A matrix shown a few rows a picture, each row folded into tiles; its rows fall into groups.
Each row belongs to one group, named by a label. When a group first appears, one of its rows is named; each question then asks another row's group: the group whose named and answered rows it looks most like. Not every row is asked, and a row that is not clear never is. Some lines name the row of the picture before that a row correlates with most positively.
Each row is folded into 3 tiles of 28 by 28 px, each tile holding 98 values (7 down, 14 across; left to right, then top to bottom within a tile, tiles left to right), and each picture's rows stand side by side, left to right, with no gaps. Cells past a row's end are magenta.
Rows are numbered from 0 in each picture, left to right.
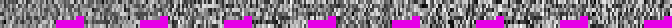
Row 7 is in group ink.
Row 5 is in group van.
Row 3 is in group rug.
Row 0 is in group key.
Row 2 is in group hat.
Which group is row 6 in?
rug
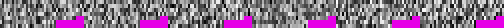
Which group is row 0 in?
van
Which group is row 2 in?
van
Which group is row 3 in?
rug
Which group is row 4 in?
hat
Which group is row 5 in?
van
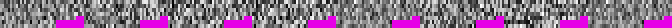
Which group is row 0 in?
key
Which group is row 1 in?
van
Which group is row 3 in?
key
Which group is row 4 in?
key
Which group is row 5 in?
hat
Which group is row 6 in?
rug
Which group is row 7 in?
key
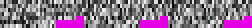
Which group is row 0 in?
rug
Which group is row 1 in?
key
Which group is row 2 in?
key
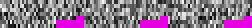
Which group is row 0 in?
ink
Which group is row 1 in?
van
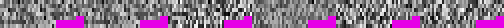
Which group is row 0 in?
rug
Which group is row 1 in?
rug
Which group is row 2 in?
hat
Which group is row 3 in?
ink
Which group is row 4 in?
ink
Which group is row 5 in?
van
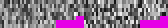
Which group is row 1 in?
van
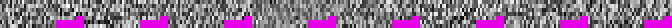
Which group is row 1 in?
rug
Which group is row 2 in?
hat
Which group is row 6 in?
hat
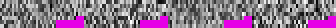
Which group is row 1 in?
van
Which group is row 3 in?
ink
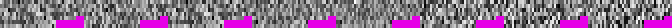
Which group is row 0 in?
rug
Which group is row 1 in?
ink
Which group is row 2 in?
rug
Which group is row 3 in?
key
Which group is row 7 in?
van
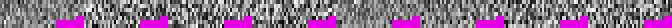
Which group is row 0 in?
key
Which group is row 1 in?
ink
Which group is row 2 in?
ink
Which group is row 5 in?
key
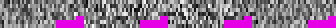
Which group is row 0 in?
rug
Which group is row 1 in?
van
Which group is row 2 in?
ink
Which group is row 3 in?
key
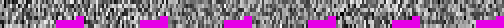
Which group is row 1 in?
hat
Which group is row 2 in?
hat
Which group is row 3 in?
hat
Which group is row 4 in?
ink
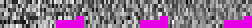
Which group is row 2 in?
key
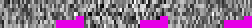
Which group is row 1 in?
ink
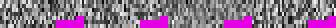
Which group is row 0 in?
hat
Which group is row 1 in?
rug
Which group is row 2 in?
key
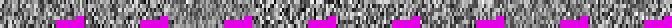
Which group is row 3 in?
van
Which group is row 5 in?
van
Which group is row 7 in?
hat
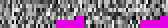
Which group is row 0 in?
hat
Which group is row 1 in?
ink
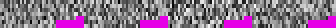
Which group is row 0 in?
key
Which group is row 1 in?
hat
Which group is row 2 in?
key
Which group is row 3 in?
ink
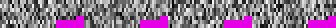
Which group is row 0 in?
ink
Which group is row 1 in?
ink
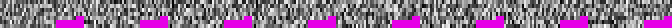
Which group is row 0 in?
hat
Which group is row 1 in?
hat
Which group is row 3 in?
key
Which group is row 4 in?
ink
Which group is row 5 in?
van
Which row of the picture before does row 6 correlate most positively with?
1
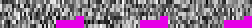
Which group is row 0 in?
ink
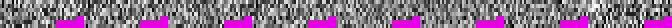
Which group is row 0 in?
van
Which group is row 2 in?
ink
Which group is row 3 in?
key
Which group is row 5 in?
key
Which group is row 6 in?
hat
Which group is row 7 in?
ink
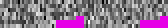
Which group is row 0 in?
rug
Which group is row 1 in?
key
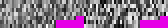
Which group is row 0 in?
van
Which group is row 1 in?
hat
